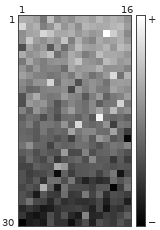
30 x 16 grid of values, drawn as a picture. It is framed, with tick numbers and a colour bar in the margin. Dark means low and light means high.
Ninth with the highest average: top right. Histogram: bell-shaped. Slope: up to the top. Odd rows or columns: none. Grain: fine.
